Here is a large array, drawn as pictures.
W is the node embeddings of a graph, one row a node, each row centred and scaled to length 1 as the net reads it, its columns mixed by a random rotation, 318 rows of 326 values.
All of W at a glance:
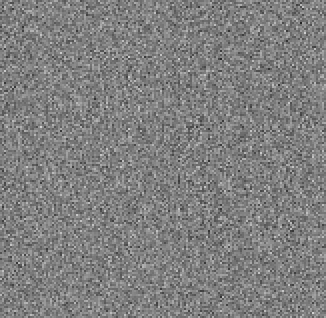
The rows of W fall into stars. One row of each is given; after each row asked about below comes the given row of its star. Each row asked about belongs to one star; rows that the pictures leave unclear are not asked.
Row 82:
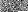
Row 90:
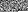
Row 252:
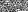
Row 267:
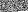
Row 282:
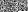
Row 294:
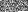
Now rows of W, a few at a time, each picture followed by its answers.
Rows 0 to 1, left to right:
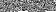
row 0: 267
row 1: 82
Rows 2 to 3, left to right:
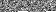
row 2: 294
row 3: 90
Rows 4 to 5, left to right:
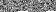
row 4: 267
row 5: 282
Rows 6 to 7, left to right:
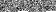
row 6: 294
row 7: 294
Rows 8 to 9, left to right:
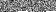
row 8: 267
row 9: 90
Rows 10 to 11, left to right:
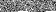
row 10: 252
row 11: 82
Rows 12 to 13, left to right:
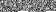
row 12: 252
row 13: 252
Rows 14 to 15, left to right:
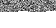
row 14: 90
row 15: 267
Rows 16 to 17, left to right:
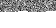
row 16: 294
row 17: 282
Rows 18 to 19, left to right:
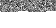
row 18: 267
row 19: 282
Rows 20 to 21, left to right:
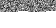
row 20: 82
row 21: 90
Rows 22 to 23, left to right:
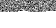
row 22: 294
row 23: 90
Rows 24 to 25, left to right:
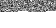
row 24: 294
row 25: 282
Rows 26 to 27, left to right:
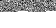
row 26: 252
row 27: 282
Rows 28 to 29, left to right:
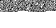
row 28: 252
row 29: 82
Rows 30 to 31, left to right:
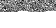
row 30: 252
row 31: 252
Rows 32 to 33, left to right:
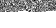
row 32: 294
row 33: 282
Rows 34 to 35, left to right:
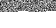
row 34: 294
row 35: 90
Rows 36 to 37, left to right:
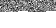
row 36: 294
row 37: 252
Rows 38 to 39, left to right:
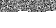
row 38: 282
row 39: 267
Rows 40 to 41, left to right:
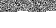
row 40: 252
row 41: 82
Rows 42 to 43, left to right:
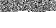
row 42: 267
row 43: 82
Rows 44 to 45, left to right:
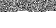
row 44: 267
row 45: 294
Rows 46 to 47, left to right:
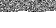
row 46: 90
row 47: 267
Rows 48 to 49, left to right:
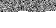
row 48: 282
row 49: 82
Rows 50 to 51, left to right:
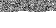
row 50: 267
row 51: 294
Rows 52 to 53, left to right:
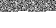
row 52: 90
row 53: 90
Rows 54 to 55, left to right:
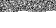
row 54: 294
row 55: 267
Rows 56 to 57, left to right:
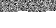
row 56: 282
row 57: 282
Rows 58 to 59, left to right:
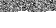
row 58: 267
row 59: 267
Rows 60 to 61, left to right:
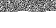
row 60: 252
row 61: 90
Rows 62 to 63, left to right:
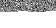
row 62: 90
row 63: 82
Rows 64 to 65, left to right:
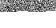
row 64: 82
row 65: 282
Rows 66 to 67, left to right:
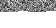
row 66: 252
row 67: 252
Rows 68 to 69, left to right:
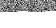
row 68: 82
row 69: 294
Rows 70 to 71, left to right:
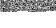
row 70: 267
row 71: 267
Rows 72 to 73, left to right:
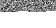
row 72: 82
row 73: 282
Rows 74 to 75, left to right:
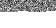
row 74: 90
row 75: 282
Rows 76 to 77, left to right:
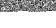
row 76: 282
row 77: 90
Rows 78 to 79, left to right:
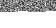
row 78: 267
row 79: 282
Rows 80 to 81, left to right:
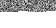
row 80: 82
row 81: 90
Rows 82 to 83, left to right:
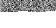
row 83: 282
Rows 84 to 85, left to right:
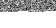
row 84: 282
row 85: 294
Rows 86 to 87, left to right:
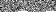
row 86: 294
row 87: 294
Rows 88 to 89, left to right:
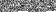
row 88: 90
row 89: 267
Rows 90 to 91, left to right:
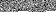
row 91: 82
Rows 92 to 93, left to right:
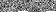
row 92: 294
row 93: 252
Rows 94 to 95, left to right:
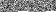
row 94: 82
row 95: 90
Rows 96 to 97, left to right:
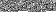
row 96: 90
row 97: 82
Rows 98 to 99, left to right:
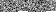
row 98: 282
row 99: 82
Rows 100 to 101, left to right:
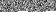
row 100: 252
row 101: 294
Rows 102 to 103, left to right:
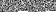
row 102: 282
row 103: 90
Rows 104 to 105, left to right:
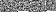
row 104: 90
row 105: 282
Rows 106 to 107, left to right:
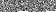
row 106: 282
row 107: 90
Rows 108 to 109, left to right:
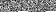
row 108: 90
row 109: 82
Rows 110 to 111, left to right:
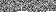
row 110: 267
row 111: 90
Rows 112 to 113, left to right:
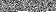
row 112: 82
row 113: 90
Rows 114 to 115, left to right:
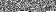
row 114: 90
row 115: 294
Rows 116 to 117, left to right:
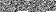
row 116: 82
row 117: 267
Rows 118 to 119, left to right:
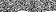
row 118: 252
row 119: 267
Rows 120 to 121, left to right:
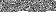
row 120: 252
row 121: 252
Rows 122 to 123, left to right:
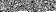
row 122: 282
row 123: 267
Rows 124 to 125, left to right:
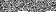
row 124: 294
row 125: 252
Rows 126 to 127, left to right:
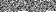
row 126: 294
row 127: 294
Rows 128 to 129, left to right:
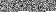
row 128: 282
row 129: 90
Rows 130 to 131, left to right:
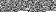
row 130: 252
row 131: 252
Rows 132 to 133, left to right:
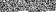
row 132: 294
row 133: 282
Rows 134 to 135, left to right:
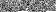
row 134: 252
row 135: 90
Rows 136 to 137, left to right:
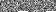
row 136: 282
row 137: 294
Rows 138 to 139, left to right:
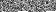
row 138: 90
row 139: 282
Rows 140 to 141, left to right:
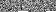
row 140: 252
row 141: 282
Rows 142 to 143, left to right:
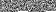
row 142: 282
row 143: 82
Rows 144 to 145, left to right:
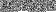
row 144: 267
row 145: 267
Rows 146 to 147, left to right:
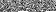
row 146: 252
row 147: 82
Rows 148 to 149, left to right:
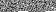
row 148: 282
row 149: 82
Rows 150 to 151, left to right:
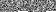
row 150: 294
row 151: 294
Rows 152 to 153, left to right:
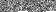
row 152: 267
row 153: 294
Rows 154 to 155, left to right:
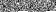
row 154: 90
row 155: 294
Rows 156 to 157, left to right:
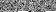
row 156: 294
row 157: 282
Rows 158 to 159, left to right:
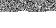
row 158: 294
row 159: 267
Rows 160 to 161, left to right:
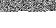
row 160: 90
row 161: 282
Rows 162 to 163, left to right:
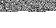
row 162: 252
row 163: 82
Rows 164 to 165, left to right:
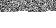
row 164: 294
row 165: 282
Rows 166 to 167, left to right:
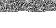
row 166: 82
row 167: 82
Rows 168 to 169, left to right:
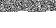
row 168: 252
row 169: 267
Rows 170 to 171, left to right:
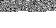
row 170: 252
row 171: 267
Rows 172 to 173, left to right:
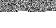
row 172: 282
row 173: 252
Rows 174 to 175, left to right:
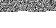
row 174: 82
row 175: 252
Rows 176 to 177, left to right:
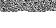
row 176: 90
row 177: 252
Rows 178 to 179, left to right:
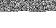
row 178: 90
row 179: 82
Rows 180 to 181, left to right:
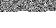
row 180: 294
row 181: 282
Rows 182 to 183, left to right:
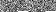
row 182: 82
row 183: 82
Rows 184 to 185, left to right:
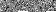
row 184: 82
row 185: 90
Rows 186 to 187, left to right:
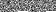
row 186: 90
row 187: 90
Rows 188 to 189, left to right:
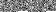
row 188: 267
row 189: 282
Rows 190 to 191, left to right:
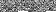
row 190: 252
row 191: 252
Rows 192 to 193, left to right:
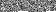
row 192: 282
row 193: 267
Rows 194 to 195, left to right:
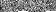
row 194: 294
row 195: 282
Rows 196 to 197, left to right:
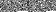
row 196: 252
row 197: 294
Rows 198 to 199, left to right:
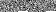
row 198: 267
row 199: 252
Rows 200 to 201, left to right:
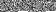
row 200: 252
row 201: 90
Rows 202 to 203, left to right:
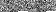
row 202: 82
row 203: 82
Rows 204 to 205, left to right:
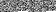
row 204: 267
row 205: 267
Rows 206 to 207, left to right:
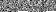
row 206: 82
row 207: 294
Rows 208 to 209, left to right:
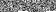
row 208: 267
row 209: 267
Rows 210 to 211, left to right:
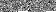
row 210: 267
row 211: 252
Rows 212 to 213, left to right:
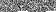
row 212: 267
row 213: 252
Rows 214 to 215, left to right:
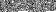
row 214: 294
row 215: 267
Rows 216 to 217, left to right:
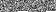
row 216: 90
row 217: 82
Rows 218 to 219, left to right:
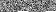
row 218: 82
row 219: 82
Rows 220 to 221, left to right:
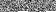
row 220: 90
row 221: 90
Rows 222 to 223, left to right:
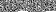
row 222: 252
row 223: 267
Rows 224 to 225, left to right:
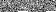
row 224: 82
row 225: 82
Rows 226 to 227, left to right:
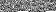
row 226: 82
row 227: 282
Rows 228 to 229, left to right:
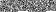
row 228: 267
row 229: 252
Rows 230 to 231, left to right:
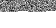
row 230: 90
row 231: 90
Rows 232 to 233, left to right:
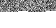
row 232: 90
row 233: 282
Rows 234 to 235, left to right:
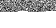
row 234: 252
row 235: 90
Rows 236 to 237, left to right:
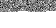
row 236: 294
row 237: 90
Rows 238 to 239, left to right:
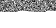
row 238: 252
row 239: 282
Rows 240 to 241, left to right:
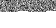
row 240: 282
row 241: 252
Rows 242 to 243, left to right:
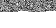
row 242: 282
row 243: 267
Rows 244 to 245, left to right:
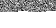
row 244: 90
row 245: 282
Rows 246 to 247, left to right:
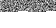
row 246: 82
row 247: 252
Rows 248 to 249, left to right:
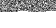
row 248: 282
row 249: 90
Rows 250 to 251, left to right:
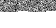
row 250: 82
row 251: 90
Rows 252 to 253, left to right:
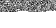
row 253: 267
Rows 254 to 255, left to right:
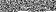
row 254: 82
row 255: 267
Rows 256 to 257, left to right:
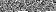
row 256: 294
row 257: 294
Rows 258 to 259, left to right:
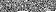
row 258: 252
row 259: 282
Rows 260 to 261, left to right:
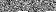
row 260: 90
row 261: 252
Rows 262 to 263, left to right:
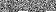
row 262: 82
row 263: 82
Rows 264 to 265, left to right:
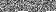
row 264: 90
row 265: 267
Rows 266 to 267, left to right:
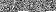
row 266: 82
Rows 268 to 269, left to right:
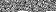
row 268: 252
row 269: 90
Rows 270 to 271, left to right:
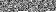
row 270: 90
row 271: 282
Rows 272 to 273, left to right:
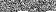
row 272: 282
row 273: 252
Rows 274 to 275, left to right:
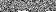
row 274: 82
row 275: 282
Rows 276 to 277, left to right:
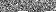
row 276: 282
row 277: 252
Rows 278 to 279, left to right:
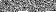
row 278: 267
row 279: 90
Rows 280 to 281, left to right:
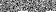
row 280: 267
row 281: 252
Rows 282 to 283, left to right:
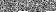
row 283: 82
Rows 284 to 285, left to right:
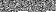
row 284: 90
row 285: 90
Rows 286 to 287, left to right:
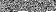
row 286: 82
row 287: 294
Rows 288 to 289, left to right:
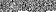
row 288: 267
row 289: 282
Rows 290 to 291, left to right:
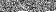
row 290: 252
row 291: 267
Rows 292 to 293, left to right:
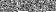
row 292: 282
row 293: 90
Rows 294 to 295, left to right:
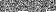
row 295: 267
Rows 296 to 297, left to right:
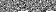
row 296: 267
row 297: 294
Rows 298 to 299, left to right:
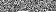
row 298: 82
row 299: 90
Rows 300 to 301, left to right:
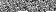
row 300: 267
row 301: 282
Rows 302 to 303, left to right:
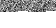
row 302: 82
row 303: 82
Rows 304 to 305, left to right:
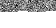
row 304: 82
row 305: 90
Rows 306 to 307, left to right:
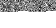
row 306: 82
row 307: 282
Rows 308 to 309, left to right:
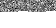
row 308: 90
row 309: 267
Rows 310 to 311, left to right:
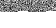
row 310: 252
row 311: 252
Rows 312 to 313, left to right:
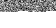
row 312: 282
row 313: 294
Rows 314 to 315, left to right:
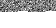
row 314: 294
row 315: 252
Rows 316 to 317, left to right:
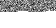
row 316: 82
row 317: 267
